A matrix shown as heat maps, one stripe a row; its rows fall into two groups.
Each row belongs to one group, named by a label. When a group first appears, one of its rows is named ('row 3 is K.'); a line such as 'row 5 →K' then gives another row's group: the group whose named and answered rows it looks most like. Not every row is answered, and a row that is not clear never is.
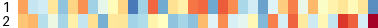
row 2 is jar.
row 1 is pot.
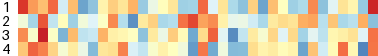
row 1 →jar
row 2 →pot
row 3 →jar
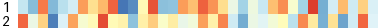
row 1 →pot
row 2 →pot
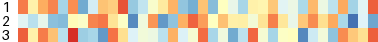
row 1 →jar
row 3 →jar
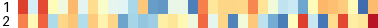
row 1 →jar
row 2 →jar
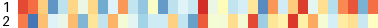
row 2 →jar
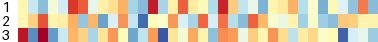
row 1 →pot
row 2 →jar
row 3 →pot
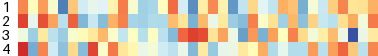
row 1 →jar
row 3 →pot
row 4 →jar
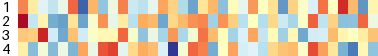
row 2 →pot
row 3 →jar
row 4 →pot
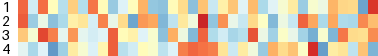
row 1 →jar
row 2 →pot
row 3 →jar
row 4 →pot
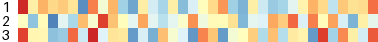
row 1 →jar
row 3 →jar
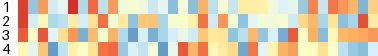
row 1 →jar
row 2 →pot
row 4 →pot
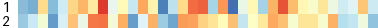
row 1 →pot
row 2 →pot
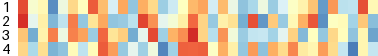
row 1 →pot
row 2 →pot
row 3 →pot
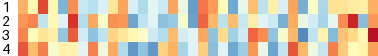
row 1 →jar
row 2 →jar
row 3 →jar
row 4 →jar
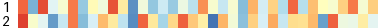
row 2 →pot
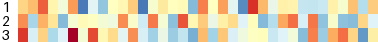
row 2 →pot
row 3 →jar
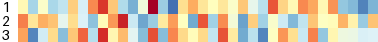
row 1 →pot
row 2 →jar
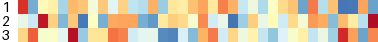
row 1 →pot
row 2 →jar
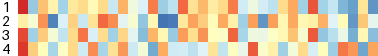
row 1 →pot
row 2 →pot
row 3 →pot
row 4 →jar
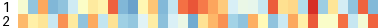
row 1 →pot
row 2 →jar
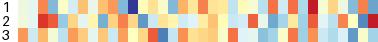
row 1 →pot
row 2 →jar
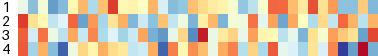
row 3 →jar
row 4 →pot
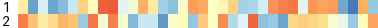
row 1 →pot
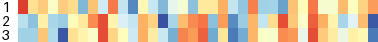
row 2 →pot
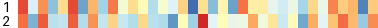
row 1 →jar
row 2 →jar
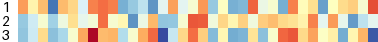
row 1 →jar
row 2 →pot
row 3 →pot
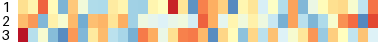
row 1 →jar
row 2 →jar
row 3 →pot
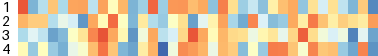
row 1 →pot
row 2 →jar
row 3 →pot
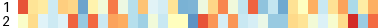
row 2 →jar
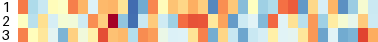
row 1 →pot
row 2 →pot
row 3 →pot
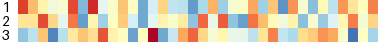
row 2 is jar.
